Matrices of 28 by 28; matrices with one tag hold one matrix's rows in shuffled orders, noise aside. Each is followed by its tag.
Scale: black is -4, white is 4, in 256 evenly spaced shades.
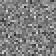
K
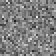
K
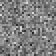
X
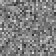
X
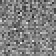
X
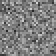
K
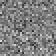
X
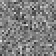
X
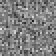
X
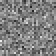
X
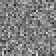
K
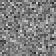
K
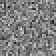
K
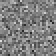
X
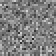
X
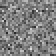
K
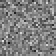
K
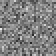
X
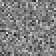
K
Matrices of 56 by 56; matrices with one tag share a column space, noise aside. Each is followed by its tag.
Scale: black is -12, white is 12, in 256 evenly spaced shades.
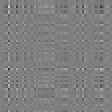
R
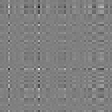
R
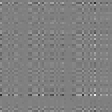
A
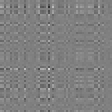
R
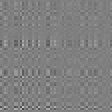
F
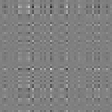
R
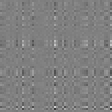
F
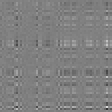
F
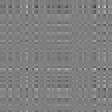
R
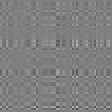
F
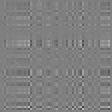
F
